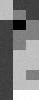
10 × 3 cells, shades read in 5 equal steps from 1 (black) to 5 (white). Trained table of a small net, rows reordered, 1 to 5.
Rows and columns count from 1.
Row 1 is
4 2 2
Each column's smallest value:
2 1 2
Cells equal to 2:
11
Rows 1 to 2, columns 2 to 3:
2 2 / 3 2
